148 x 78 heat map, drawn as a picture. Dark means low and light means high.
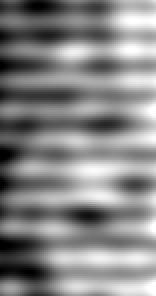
The field climbs toward the right. Horizontal stripes repeat 10 times down the table. No lone cell stands out from its neighbours. On average the colour sits 50% of the way up the scale.
